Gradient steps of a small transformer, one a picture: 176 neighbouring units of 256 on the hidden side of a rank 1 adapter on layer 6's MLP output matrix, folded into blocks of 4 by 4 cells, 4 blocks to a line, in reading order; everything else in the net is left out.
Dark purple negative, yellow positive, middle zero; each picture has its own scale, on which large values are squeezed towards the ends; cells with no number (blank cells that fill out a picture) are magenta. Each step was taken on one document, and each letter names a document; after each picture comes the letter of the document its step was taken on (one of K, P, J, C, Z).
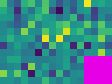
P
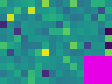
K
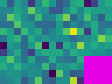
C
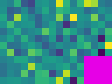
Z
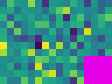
C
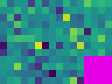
C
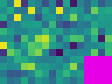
P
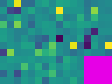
P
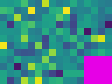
C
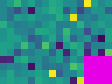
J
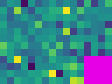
J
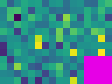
C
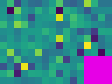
P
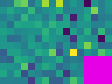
Z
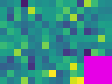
J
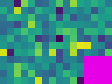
P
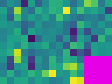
J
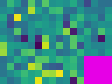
C
